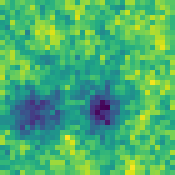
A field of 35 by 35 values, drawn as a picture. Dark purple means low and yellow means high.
Dips: two. Ninth with the lowest average: centre. Odd rows or columns: none. Grain: blotchy.
